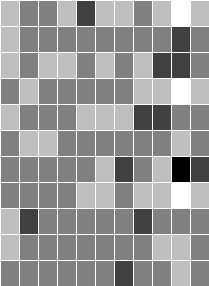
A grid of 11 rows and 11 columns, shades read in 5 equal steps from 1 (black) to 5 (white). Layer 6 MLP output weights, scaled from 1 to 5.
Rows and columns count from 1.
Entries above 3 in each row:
7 1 5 5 4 3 2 6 1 3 1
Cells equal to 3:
71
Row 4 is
3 4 3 3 3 3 3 4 4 5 4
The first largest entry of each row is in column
10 1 1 10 1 2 6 10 1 1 10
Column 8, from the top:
3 3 4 4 2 3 3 4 2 3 3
